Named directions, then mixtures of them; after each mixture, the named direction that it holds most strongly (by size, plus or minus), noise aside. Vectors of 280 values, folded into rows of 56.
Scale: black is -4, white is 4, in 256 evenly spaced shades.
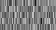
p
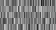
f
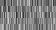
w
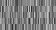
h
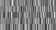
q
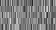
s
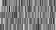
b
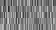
w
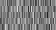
h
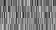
w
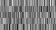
f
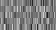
q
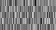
p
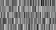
f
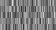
q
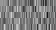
f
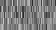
w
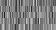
h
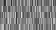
w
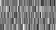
f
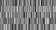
f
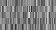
h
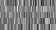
f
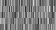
b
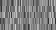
b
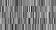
h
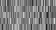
s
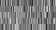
s
